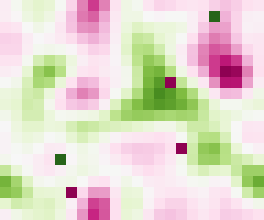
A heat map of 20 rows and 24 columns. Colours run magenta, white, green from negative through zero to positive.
Ninth with the highest average: centre. Mirror symmetry: none. Ninth with the lowest average: top right. Odd rows or columns: none. Grain: blotchy. Lone odd cells: 5, 2 higher and 3 lower than their neighbours.
